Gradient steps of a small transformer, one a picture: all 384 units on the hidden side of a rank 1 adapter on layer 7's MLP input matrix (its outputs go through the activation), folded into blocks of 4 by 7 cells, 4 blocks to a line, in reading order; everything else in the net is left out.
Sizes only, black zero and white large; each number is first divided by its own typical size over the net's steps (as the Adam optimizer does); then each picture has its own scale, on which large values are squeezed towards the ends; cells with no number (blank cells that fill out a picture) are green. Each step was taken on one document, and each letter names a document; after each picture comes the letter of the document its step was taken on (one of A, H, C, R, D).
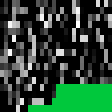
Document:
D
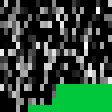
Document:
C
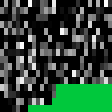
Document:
D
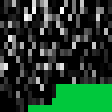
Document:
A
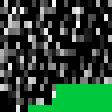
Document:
D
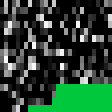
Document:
D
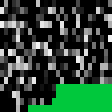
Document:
C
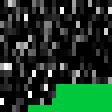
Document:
A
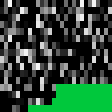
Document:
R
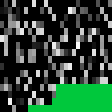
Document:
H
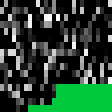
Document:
C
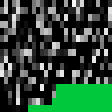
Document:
R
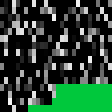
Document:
H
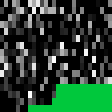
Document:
D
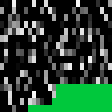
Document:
H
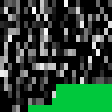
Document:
R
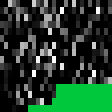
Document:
A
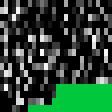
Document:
R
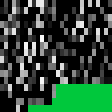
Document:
R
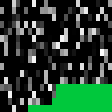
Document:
H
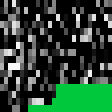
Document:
D
